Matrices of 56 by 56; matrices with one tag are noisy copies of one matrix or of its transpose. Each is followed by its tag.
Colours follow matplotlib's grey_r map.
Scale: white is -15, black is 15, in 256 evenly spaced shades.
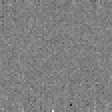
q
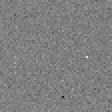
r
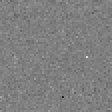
r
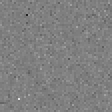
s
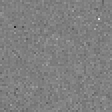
s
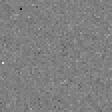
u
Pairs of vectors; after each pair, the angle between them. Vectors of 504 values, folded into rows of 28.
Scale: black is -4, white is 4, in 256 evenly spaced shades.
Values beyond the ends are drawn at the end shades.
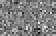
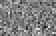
nearly opposite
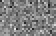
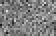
orthogonal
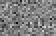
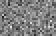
partly aligned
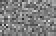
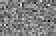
nearly opposite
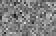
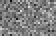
partly aligned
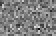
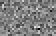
nearly parallel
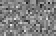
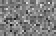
nearly opposite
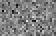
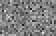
partly aligned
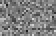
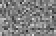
nearly parallel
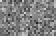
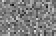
partly opposed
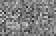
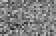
partly opposed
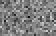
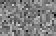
partly aligned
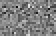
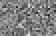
nearly parallel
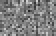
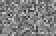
partly aligned
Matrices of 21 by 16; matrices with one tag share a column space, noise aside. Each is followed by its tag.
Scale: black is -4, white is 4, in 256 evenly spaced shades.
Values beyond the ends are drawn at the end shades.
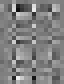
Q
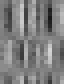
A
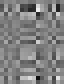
Q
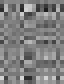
Q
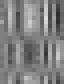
A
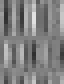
A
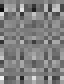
Q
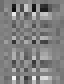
Q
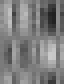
A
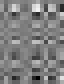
Q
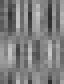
A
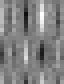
A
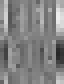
A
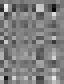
Q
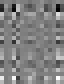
Q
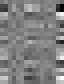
Q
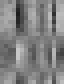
A
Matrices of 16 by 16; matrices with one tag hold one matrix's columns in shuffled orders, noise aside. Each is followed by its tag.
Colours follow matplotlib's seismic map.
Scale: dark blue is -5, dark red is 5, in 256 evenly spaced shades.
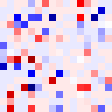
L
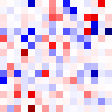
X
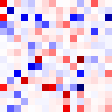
L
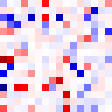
L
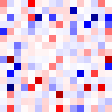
L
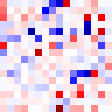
X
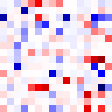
L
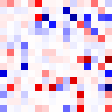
L
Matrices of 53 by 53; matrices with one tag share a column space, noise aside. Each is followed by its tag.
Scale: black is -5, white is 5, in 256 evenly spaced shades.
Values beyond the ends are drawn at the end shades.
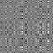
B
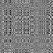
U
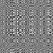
U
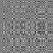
B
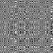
B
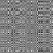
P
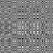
B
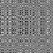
U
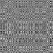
B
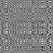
B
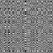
P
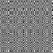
P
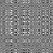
U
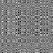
U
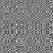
B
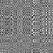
U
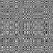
B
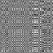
P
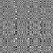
B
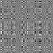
B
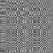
P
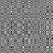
B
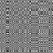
P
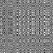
U
